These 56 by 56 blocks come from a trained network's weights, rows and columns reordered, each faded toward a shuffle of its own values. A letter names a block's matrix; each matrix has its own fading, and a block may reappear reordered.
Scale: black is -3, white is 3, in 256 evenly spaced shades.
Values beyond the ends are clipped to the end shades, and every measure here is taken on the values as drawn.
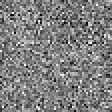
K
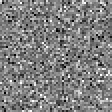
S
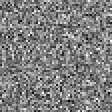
K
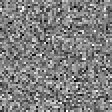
S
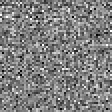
K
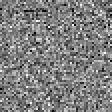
S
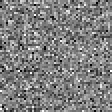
S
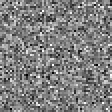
K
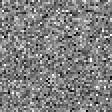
S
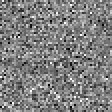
S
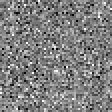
S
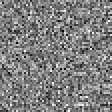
K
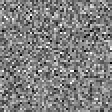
S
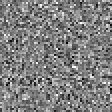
K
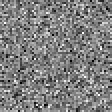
S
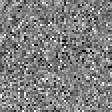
S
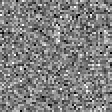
S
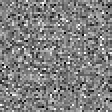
S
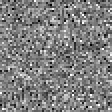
S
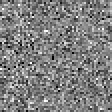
S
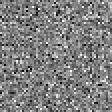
S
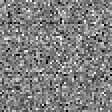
S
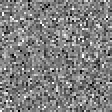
S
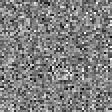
K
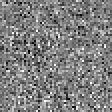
S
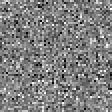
S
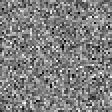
S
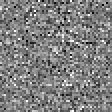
S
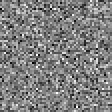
K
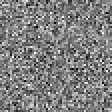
K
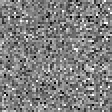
S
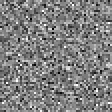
S
